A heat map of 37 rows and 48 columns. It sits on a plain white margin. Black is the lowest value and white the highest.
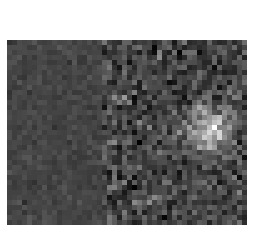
Bumps: one, in the middle right. Histogram: skewed, a long tail of high values. Ninth with the highest average: middle right. Seam: vertical, 40% of the way across, the left part calmer. Stripes: none. Average level on the scale: 30%.
